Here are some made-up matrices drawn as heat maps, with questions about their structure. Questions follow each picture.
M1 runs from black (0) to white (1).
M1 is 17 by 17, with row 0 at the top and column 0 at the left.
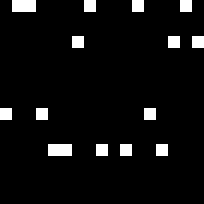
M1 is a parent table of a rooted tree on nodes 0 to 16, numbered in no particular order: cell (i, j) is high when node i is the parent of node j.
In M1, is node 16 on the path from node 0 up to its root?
no
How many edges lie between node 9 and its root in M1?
0
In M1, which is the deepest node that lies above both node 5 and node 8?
12
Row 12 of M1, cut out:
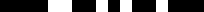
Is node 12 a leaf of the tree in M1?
no
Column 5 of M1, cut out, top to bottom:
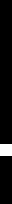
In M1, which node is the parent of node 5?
12
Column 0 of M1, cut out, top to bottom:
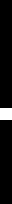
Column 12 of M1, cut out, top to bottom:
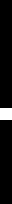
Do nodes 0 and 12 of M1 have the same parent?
yes
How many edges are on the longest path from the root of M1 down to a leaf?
2
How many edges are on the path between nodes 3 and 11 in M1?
3
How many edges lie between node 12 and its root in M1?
1
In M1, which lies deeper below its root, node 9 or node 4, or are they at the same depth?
node 4
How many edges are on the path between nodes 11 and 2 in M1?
2
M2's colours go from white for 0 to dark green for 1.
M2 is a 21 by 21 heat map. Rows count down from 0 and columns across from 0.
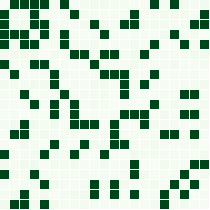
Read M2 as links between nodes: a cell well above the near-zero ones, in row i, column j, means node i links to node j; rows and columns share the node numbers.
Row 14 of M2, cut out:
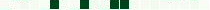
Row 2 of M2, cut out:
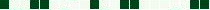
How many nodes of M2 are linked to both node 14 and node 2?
1
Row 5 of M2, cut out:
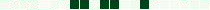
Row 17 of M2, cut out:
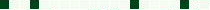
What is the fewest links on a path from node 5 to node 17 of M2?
3
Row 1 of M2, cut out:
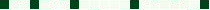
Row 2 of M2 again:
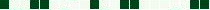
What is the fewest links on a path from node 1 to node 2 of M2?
2
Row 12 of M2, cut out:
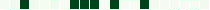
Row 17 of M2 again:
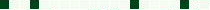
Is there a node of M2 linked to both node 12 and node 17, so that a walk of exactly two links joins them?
no
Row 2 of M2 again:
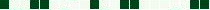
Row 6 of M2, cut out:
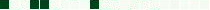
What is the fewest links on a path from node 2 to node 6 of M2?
2
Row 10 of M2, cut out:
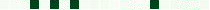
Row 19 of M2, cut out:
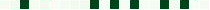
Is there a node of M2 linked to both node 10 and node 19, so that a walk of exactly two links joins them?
no
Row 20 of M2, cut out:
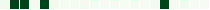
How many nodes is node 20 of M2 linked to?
4
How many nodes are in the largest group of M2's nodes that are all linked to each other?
4
